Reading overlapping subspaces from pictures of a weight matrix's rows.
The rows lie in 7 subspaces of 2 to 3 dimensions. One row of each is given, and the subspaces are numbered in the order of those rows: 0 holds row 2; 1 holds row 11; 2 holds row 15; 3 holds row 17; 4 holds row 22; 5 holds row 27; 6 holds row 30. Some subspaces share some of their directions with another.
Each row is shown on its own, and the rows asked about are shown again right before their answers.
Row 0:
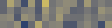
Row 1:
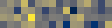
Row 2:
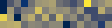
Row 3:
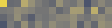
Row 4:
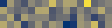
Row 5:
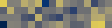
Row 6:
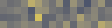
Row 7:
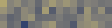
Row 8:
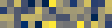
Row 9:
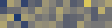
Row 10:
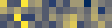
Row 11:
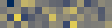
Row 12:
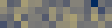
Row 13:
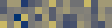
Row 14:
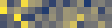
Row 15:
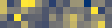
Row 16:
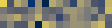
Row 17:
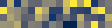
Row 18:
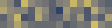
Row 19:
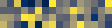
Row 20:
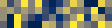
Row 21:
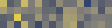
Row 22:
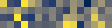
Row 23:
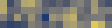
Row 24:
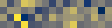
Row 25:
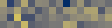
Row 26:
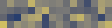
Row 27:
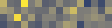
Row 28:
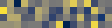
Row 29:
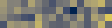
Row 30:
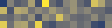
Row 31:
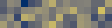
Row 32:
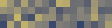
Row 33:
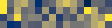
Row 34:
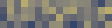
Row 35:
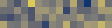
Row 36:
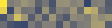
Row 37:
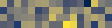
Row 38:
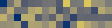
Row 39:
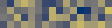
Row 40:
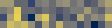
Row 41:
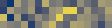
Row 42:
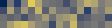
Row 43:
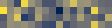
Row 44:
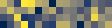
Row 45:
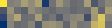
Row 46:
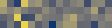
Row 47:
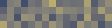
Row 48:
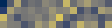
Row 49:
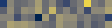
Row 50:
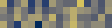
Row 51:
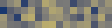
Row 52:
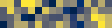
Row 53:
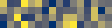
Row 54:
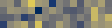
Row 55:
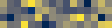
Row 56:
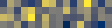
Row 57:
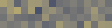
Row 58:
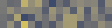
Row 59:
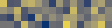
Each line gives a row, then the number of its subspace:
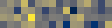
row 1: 4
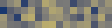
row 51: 3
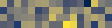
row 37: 3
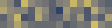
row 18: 3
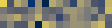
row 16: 6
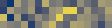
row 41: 1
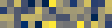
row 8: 6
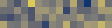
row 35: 4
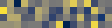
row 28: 3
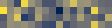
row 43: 3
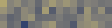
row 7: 0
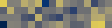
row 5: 6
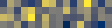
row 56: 4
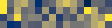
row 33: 0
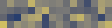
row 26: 4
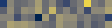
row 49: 0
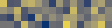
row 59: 4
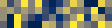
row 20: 2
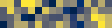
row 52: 6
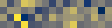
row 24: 1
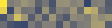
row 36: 0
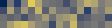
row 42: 0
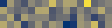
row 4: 3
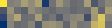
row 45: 6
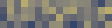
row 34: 5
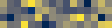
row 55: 4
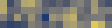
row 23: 2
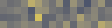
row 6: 4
